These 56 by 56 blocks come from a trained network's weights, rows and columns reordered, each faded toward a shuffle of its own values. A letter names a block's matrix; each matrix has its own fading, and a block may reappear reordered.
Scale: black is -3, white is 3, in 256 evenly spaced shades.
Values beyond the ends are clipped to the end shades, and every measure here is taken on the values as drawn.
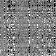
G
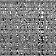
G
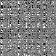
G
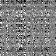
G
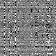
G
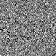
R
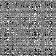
G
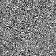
R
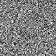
R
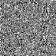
R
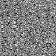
R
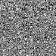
R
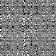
G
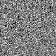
R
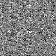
R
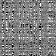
G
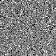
R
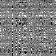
G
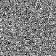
R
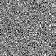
R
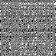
G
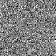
R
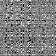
G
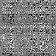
G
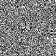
R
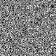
R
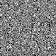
R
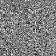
R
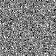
R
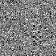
R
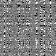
G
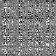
G
